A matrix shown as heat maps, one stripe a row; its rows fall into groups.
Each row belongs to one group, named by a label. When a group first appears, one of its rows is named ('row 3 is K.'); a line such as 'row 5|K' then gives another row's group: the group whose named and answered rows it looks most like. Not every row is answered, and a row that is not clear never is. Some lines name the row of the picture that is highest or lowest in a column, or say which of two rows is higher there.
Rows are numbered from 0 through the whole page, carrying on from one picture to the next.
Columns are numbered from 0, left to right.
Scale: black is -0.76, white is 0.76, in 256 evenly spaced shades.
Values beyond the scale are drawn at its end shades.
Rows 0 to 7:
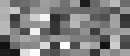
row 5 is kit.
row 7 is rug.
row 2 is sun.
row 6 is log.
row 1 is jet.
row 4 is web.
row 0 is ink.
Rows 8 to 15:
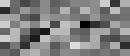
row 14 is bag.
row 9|log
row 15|rug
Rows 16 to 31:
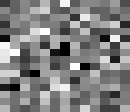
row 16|log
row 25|ink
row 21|kit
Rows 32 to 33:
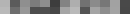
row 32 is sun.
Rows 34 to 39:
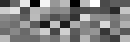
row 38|log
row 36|web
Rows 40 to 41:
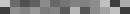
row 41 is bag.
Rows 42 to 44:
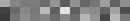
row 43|log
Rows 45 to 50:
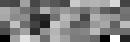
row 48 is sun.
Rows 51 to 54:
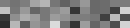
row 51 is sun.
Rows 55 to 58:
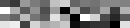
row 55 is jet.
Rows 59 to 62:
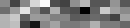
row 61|jet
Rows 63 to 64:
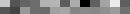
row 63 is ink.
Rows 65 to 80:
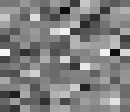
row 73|log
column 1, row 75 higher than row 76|No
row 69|jet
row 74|web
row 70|bag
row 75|rug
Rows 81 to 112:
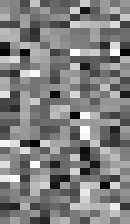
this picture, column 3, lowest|101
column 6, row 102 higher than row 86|No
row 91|rug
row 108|web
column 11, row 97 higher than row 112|No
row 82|ink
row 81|web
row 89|jet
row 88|bag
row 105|ink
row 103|ink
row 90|ink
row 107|log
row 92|sun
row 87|kit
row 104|web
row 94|sun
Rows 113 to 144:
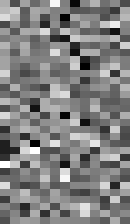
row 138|log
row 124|ink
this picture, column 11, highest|116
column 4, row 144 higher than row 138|No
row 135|bag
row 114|jet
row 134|rug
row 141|kit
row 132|bag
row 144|kit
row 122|ink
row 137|log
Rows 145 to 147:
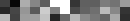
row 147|sun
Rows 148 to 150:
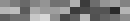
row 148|ink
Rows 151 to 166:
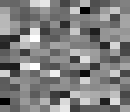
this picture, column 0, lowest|165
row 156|rug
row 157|kit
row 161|ink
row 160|rug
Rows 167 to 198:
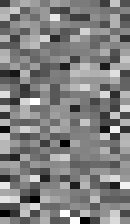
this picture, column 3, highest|181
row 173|rug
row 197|log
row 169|ink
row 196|rug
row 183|kit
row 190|jet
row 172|sun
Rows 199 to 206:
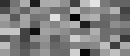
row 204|bag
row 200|bag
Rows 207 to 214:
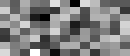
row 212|rug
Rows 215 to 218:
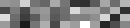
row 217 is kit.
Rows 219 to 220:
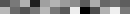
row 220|ink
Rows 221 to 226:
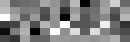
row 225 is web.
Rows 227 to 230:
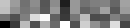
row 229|sun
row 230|log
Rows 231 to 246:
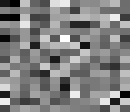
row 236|log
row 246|kit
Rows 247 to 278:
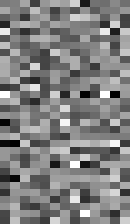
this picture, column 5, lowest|270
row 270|ink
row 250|kit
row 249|bag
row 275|ink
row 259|rug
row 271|kit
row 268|jet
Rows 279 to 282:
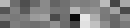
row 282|web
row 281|web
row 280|bag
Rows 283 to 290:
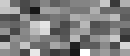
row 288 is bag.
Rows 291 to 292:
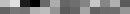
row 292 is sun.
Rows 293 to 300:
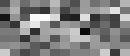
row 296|rug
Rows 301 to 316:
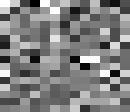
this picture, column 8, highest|309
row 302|ink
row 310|ink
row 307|kit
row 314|web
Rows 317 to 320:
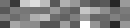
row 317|rug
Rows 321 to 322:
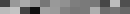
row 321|kit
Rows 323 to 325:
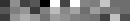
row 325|kit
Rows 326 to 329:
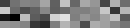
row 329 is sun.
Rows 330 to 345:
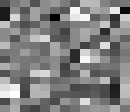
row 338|web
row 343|jet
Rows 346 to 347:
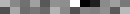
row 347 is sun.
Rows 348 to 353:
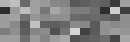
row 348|jet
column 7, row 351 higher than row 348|Yes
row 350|jet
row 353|jet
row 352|ink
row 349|kit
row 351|web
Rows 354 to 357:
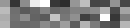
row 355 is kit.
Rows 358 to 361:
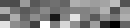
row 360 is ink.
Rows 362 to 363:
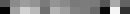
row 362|kit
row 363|kit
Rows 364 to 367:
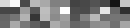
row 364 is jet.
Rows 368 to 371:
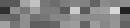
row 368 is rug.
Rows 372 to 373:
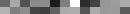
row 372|ink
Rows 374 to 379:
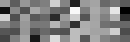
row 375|bag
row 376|sun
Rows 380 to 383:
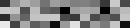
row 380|kit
